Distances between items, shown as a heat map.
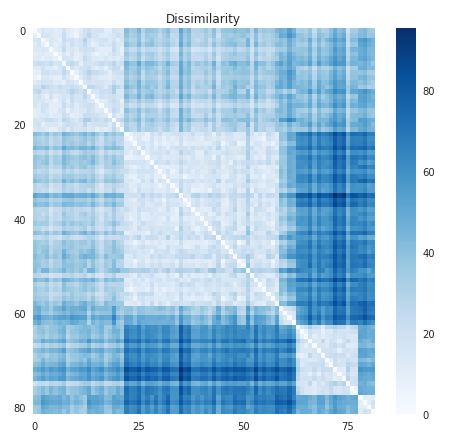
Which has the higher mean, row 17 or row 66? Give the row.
66
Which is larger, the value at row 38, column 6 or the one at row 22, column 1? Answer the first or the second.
the second
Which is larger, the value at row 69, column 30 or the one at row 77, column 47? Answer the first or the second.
the second
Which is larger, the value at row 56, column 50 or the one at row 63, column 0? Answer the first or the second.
the second
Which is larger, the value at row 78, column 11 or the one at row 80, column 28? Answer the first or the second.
the second
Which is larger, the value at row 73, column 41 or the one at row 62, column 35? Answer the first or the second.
the first
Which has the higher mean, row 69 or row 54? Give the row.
69
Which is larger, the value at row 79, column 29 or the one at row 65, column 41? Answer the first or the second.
the first
